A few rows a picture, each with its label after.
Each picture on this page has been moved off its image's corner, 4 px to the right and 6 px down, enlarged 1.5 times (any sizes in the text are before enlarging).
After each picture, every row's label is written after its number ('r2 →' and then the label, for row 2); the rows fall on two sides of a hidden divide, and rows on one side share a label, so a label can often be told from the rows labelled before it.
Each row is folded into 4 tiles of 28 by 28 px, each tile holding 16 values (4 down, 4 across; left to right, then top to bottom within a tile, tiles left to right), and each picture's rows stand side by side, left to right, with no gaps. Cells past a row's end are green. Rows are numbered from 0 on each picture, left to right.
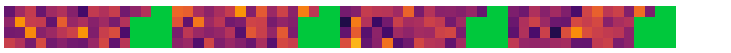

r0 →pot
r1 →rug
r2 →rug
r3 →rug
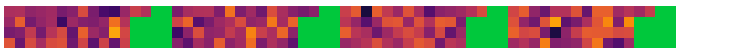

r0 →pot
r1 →pot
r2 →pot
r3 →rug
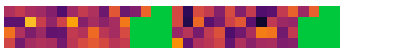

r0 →rug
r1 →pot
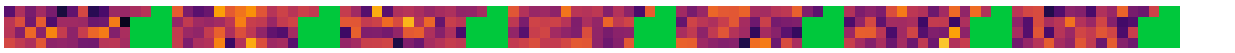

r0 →pot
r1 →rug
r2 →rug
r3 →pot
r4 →rug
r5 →rug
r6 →pot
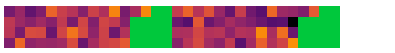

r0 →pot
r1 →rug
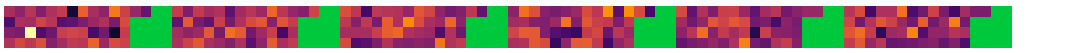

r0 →pot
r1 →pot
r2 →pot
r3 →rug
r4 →pot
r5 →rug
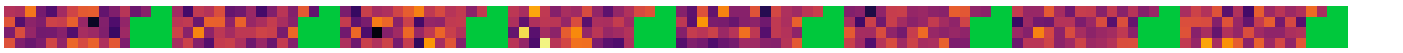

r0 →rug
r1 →pot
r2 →rug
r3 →rug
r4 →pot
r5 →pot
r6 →pot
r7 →pot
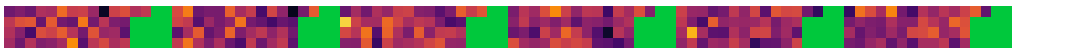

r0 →pot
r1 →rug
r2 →pot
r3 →pot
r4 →rug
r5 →pot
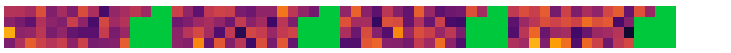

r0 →pot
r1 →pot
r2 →pot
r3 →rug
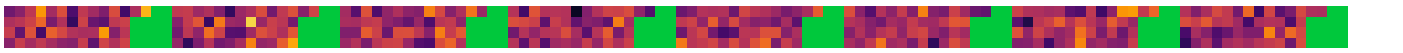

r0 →pot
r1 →pot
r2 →pot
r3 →pot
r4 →rug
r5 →pot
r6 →pot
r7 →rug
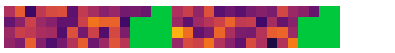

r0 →pot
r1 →rug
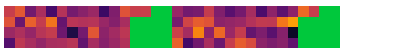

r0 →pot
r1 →pot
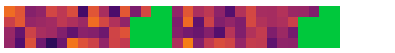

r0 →pot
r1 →rug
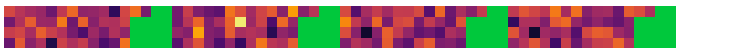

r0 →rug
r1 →rug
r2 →rug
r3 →rug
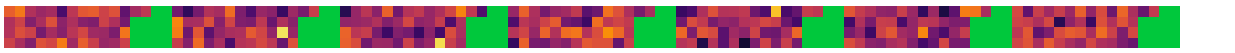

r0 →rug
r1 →pot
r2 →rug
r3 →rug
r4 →rug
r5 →pot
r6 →rug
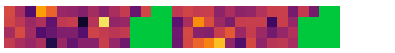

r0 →rug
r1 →rug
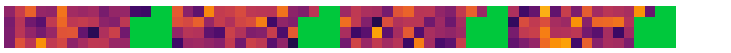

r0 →rug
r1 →rug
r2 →rug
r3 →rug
